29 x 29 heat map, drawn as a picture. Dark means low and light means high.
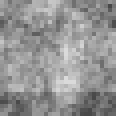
Ninth with the lowest average: bottom right. Grain: blotchy. Seam: horizontal, 80% of the way down, the top part higher. Stripes: none.
